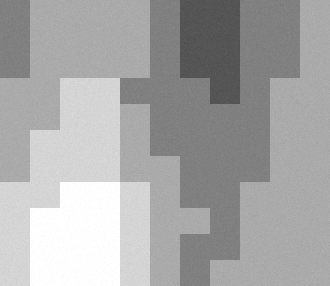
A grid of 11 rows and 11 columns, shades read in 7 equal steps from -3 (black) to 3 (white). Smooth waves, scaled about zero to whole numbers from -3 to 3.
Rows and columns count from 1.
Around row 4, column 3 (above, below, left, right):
1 2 1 2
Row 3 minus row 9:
-2 -2 -2 -2 -1 -1 -2 -1 -1 -1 0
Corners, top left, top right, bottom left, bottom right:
0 1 2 1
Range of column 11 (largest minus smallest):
0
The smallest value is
-1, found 7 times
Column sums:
12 20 23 23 14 5 -2 -3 4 8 11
